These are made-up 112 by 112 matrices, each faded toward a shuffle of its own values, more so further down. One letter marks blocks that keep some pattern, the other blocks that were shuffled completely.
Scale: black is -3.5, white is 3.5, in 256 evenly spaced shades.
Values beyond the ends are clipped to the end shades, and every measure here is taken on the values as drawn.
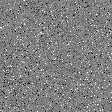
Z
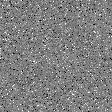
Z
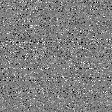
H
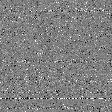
H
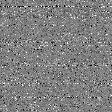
H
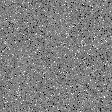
Z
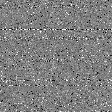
H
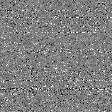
H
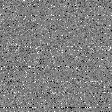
H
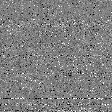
H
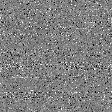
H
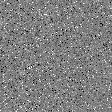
Z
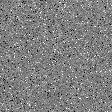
Z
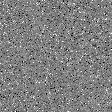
Z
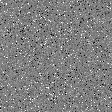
Z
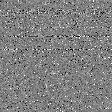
H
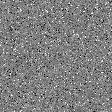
Z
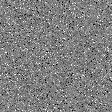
Z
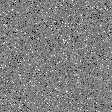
Z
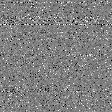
H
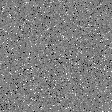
Z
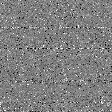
H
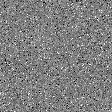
Z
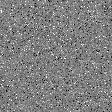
Z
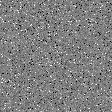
Z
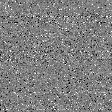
H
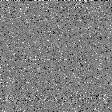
H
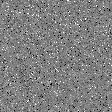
Z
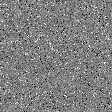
Z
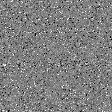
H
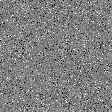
Z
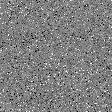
Z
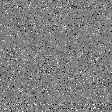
H
